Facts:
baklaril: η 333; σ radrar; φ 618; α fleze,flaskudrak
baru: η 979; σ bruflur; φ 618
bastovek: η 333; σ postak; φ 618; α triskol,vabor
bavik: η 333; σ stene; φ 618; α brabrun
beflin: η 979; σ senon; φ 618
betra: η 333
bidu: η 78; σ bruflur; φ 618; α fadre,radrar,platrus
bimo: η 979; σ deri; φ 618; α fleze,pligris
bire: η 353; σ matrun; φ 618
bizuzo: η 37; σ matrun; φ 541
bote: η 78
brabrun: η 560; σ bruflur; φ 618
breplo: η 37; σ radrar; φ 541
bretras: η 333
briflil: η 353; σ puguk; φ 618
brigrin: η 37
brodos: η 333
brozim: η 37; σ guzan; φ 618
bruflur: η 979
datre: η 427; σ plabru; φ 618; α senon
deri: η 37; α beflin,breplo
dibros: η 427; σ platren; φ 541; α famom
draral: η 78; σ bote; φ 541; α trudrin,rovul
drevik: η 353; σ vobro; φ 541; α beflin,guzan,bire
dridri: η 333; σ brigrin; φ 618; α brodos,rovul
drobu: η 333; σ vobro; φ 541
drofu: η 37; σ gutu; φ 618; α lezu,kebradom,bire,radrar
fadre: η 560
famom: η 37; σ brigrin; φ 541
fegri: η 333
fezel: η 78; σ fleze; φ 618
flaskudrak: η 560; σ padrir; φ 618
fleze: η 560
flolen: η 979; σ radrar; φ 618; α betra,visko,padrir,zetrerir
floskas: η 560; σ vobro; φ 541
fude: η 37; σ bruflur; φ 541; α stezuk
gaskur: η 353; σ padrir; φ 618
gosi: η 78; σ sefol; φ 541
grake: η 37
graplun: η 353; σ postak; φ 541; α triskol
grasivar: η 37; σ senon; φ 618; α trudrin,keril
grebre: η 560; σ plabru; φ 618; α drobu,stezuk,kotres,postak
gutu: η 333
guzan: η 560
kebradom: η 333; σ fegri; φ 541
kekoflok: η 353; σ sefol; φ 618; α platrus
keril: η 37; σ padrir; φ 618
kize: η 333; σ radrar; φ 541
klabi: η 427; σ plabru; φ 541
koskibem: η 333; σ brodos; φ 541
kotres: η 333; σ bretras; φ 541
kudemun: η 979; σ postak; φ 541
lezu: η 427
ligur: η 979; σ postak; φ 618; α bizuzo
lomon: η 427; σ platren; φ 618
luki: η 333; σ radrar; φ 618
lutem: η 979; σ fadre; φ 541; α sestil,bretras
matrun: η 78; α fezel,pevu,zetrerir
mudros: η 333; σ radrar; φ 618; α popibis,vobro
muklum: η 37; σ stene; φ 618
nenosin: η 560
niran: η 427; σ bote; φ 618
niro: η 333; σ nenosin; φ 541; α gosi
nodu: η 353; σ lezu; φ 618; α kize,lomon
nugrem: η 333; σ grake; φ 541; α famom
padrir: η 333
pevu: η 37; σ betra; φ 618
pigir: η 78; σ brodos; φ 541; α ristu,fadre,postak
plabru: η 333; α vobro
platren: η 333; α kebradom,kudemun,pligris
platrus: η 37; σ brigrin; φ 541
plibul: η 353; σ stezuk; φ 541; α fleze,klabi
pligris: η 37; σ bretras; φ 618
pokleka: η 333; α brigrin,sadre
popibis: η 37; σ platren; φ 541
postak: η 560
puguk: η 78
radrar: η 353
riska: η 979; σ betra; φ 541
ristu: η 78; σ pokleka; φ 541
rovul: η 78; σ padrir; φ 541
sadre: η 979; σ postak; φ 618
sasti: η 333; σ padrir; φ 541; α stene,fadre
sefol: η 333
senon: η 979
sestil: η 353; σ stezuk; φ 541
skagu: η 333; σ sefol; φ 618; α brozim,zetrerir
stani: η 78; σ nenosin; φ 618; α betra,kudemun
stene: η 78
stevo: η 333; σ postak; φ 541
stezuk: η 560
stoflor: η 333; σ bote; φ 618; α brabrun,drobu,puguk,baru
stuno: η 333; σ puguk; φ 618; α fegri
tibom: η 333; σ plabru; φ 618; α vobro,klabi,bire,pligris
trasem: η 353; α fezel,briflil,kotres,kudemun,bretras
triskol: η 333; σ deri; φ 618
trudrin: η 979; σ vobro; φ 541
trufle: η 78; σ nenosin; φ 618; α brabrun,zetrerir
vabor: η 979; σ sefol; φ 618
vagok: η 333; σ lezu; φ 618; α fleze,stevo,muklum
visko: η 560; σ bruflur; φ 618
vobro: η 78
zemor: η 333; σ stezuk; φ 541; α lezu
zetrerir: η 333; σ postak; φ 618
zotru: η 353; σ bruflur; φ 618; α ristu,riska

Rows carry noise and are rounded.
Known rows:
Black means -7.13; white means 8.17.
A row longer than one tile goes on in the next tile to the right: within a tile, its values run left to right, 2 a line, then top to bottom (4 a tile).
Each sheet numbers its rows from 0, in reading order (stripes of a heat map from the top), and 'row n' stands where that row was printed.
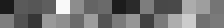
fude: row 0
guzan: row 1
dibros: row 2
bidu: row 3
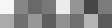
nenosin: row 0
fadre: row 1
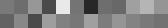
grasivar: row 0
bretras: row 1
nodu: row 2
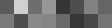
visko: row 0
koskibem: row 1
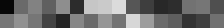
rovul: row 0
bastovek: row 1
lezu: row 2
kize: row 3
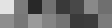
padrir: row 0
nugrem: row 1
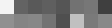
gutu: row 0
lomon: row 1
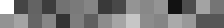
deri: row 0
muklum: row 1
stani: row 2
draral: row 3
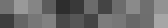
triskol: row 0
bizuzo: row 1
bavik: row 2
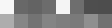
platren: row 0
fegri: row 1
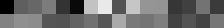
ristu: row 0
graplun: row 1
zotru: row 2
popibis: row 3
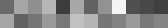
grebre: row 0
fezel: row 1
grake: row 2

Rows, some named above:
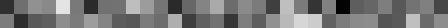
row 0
floskas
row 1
padrir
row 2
flaskudrak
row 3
lutem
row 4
keril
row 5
puguk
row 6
ristu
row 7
niran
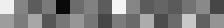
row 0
senon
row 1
rovul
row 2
fleze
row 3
datre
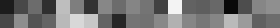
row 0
klabi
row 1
puguk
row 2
pligris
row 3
platren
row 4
pigir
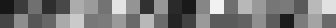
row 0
klabi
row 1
bidu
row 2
stezuk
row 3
kudemun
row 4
beflin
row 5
sadre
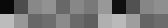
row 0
pigir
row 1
stoflor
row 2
pigir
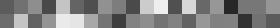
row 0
datre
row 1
matrun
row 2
ligur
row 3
baru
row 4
riska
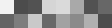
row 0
postak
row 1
radrar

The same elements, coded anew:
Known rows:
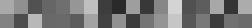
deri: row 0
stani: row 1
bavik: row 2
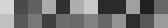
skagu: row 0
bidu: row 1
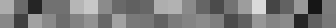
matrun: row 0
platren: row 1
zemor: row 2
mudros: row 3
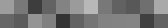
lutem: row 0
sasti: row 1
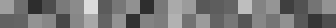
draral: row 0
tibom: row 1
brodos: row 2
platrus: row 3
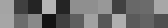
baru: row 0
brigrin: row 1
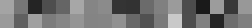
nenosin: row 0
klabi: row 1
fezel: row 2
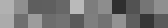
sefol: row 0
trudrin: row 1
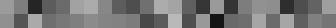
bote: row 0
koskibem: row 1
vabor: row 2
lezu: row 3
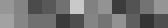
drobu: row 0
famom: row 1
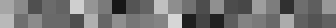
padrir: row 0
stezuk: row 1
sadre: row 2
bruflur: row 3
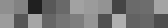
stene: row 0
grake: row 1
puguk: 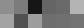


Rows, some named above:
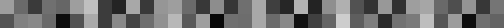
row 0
fude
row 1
trufle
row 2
beflin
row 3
baru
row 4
briflil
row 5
muklum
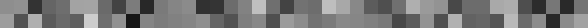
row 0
senon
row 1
bire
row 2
klabi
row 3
trasem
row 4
koskibem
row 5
grake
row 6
flaskudrak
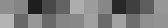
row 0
fadre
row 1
guzan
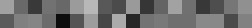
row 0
fude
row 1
bimo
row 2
dibros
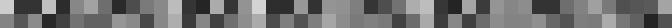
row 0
flolen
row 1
draral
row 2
trufle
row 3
grebre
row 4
sestil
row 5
trufle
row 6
klabi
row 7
kize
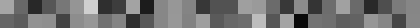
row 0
pigir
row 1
zotru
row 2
radrar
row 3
beflin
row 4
draral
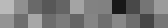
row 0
plabru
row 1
ristu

